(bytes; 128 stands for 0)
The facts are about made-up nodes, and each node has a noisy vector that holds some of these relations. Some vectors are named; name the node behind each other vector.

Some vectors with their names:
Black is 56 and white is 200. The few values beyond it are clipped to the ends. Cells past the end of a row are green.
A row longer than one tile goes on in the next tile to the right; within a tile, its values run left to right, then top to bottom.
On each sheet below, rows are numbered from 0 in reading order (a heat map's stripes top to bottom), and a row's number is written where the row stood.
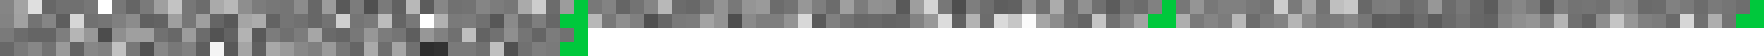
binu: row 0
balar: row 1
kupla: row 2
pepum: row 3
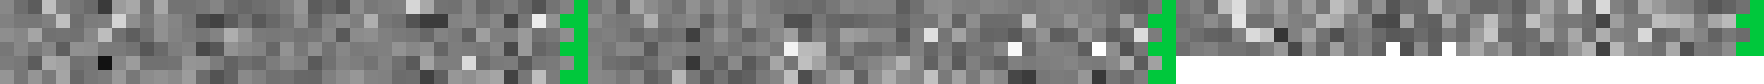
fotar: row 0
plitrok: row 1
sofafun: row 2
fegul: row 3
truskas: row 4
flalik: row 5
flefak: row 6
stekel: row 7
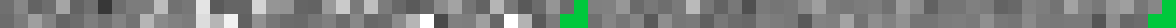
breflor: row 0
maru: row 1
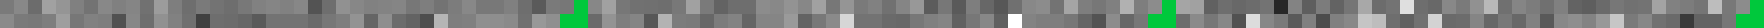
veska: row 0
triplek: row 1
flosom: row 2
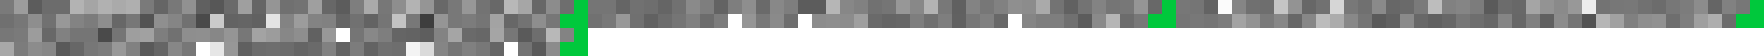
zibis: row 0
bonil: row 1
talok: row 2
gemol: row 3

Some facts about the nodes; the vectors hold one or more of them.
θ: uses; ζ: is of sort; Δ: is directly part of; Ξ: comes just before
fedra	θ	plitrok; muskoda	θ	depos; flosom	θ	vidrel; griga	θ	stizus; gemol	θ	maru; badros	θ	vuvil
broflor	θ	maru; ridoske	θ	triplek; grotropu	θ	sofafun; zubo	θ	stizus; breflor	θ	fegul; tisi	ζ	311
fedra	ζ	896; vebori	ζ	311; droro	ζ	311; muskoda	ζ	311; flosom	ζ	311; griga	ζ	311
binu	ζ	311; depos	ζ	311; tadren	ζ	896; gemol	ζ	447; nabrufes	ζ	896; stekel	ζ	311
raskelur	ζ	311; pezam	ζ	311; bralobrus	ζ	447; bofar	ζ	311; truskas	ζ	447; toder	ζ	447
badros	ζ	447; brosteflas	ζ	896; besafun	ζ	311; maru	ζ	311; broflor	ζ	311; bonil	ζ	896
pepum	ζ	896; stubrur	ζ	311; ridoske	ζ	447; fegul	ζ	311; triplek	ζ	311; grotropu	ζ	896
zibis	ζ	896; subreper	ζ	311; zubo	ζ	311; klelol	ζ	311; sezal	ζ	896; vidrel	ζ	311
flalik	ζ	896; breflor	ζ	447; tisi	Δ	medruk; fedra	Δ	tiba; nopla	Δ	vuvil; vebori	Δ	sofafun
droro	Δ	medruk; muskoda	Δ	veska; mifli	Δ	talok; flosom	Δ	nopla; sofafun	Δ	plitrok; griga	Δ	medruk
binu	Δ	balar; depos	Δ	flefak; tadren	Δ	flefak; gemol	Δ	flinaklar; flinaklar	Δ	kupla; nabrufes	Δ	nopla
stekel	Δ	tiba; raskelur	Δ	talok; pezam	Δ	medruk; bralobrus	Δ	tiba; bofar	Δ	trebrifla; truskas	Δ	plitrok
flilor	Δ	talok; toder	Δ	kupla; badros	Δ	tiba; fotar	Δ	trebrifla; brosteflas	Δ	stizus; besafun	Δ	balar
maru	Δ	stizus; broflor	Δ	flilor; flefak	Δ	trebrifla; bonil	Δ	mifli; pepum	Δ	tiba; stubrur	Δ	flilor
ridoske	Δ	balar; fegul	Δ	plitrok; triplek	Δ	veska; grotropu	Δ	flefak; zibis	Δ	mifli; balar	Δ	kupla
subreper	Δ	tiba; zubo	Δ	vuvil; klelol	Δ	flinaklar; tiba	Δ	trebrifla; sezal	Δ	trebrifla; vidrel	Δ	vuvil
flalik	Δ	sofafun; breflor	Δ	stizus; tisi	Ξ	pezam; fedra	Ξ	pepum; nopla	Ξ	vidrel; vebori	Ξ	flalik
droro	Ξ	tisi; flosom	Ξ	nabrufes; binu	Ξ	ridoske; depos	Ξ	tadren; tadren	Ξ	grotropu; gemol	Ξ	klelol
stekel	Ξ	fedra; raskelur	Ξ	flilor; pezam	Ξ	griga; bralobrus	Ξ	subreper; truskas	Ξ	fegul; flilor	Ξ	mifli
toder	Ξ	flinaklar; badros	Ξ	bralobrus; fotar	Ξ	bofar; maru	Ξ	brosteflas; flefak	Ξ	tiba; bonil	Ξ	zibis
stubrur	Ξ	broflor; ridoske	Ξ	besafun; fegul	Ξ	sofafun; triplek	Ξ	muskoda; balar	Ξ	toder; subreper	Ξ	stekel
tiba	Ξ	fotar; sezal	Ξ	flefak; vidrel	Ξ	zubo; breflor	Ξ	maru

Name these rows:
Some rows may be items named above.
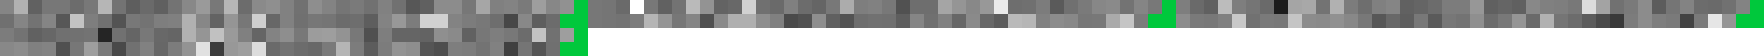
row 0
stubrur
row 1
talok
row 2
fotar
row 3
depos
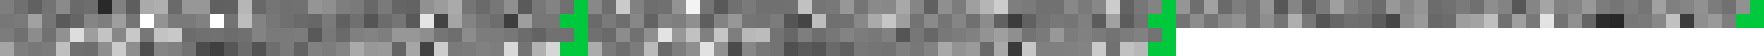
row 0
sezal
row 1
broflor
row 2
bofar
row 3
flinaklar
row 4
flinaklar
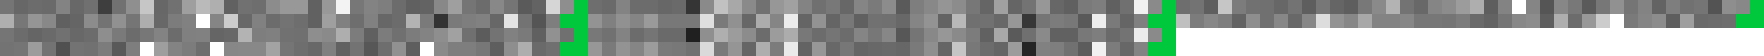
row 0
badros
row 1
bralobrus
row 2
nopla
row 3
bonil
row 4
bralobrus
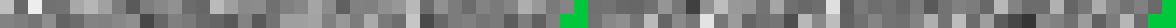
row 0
klelol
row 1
fedra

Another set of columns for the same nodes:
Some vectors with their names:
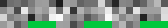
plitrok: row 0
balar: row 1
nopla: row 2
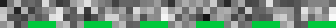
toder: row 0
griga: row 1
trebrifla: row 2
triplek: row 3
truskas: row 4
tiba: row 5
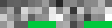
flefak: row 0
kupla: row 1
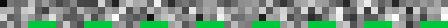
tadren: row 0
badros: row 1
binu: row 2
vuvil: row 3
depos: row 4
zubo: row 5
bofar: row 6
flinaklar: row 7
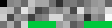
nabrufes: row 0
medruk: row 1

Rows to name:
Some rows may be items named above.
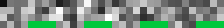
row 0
tadren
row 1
fedra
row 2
zubo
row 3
bralobrus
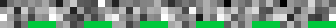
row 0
flinaklar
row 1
gemol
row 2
kupla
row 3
sofafun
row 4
sezal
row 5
zibis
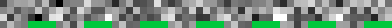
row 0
stubrur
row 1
brosteflas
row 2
breflor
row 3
pezam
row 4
flilor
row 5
besafun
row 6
klelol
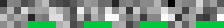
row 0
nopla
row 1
fotar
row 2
kupla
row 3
zibis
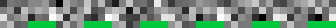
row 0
talok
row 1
bonil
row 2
ridoske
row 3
mifli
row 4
broflor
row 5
broflor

